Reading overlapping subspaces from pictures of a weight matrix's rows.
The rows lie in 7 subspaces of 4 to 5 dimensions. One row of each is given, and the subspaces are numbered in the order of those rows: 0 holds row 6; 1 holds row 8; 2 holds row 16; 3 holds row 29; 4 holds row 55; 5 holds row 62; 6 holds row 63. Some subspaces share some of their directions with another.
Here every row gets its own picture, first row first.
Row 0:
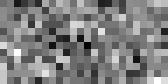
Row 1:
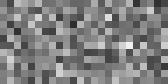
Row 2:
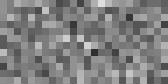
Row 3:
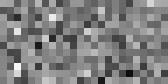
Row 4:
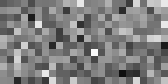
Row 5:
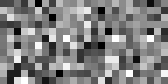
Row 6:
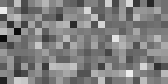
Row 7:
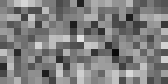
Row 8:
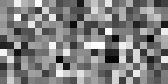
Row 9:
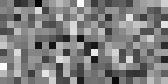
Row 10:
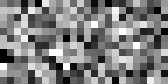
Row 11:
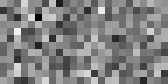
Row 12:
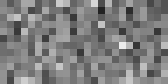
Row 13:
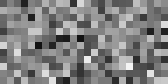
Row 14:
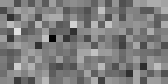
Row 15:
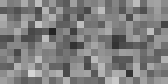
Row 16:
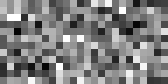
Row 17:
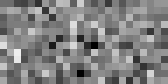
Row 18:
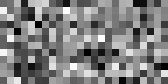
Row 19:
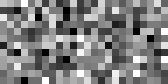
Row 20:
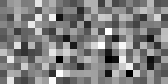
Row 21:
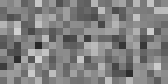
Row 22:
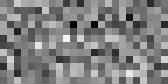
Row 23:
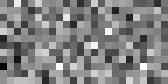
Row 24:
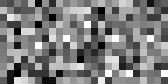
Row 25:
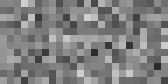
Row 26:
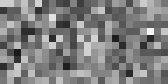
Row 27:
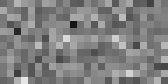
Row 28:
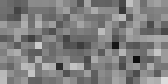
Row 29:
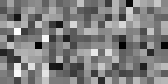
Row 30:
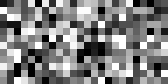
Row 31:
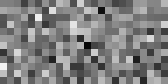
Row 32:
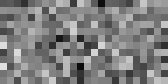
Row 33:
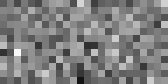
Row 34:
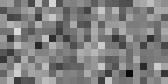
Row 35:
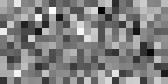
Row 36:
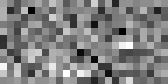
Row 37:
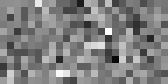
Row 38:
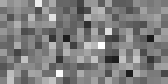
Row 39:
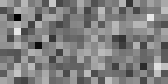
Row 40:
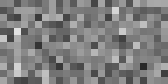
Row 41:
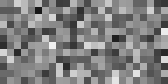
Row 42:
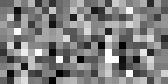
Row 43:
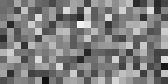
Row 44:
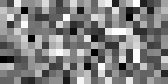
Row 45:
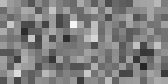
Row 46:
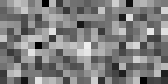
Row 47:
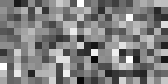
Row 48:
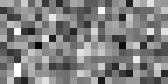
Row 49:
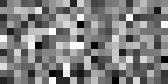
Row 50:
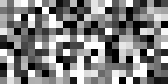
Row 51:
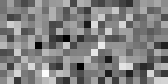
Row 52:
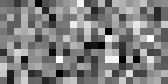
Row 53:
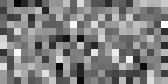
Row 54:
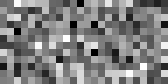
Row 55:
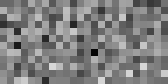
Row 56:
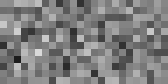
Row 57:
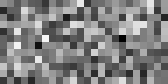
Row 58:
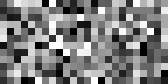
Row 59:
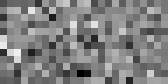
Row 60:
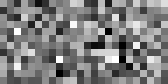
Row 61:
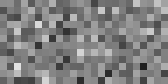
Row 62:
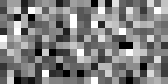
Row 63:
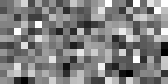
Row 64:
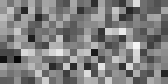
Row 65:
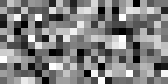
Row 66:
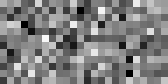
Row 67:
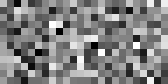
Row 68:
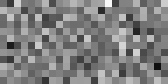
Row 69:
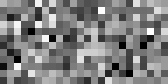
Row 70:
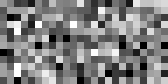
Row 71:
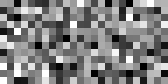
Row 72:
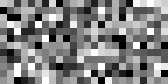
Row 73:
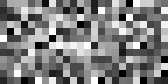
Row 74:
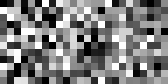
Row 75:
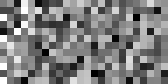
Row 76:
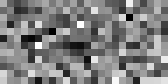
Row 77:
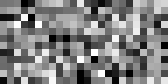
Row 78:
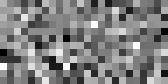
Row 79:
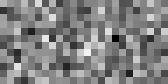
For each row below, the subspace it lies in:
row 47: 5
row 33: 0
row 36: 5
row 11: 4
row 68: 6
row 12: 5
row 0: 2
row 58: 2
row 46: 2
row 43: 1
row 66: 4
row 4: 6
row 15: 2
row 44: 6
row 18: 5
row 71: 0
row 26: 6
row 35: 6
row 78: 6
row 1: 1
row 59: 5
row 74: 6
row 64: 6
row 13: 3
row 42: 3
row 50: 3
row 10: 6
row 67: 3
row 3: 5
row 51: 3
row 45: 6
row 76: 2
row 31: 6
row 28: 2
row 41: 1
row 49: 2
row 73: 2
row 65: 6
